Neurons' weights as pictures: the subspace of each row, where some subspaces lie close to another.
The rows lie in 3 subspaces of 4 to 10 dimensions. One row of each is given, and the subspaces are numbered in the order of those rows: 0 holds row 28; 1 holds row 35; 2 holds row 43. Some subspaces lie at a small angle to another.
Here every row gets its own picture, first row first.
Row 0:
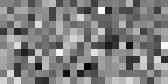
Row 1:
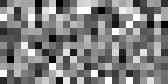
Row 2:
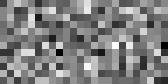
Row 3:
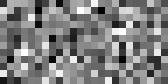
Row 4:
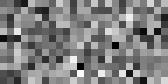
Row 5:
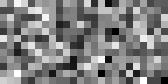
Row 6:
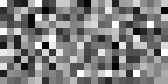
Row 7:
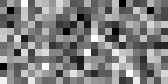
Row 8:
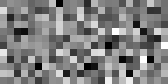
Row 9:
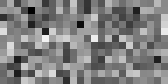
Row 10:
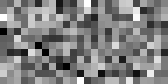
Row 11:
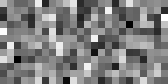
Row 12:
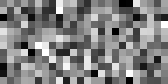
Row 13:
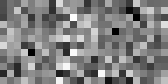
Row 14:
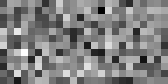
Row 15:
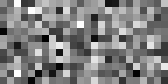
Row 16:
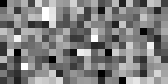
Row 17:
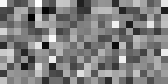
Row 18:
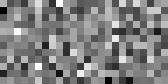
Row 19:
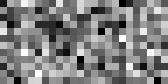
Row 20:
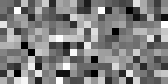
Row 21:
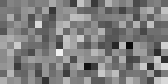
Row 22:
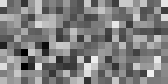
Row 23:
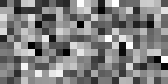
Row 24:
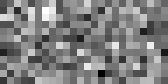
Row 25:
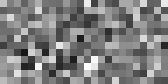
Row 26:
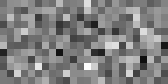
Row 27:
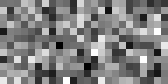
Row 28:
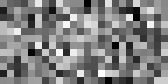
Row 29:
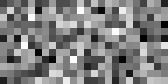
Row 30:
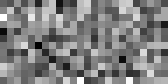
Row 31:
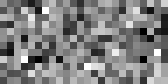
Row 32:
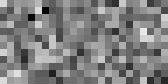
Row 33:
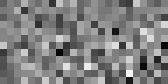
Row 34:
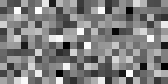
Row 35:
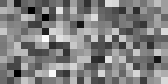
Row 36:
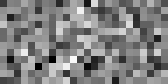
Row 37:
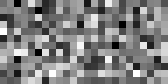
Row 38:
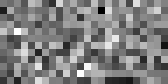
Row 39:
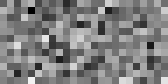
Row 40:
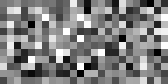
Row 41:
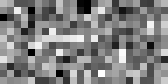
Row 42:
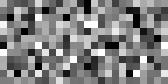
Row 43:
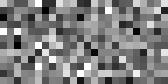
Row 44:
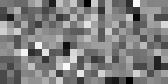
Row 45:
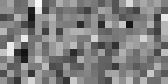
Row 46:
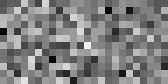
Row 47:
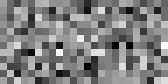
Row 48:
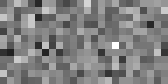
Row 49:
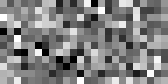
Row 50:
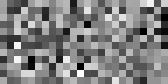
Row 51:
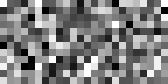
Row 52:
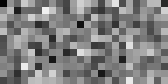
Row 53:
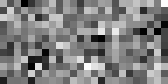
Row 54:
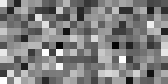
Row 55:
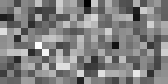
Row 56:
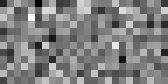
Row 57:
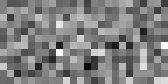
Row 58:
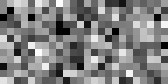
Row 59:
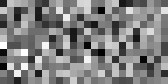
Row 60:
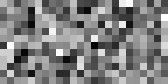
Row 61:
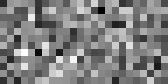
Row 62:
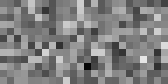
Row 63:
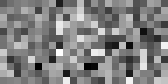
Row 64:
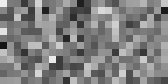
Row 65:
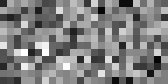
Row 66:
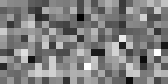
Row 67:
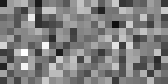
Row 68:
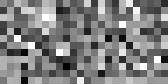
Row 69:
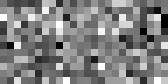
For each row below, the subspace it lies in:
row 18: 0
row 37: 1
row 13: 0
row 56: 2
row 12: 0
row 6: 2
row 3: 0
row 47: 2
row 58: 1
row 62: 1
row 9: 1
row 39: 1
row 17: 2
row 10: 2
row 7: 1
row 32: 1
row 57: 2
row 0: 0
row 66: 1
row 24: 1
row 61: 2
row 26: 0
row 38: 0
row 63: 0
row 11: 1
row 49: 2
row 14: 0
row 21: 0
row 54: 1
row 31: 1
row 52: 1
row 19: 1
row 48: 1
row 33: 0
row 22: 2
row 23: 1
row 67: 2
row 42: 0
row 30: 2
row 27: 1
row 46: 0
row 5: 1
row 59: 0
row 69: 1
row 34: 0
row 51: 2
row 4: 1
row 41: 1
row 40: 1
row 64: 0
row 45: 1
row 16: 1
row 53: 1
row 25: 2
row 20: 0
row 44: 0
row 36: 0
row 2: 2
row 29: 2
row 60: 1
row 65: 0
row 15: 1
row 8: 0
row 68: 1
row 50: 1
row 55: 2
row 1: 0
